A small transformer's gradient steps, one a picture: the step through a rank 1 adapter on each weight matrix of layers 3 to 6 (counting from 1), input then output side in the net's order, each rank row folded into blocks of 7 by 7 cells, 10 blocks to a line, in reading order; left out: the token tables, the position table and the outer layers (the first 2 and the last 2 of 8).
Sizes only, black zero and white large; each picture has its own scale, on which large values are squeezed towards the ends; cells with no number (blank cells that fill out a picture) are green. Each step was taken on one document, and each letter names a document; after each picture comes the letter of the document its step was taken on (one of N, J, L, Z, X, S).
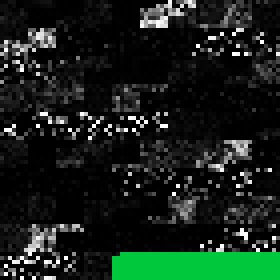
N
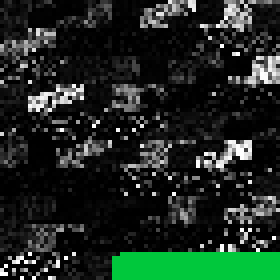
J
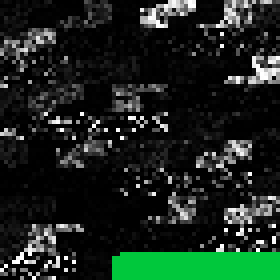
J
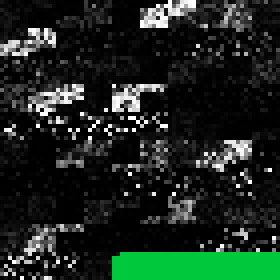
N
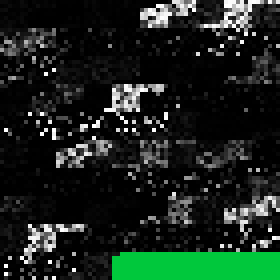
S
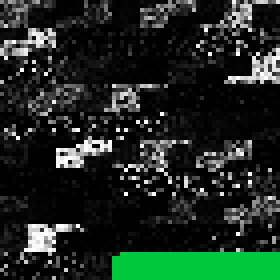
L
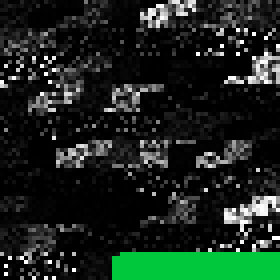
S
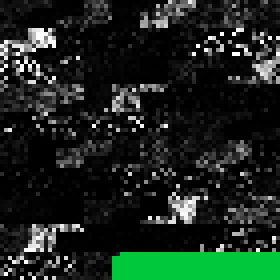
N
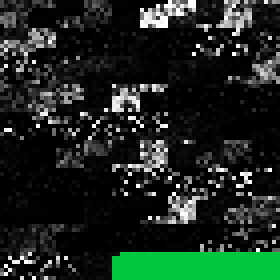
N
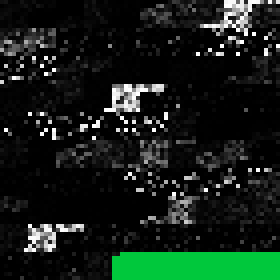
S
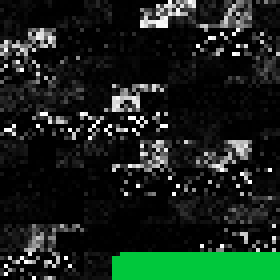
N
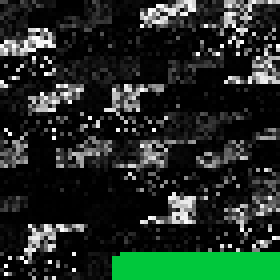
S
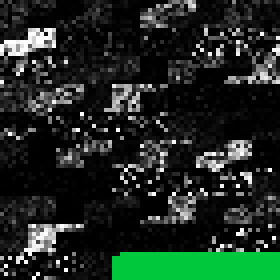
L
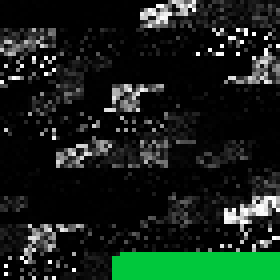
S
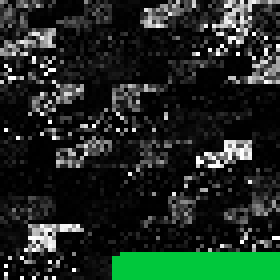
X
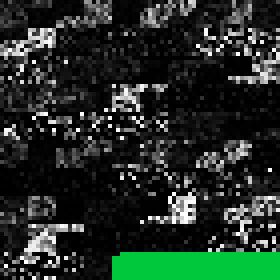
L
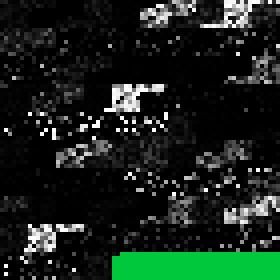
S
